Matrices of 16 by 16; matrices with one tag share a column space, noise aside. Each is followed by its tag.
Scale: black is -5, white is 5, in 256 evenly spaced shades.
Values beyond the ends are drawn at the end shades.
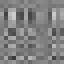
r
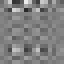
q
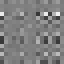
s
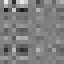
q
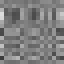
r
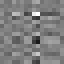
s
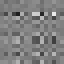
s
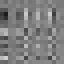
r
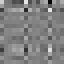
q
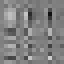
r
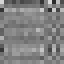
q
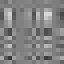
r
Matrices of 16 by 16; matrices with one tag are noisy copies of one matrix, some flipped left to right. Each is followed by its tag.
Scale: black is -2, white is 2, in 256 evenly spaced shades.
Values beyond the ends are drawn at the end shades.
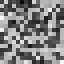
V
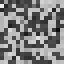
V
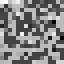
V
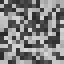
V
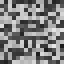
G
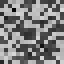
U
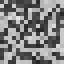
V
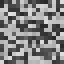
G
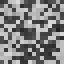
U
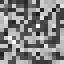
V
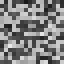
G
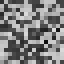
U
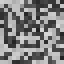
V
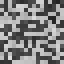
G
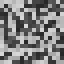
V
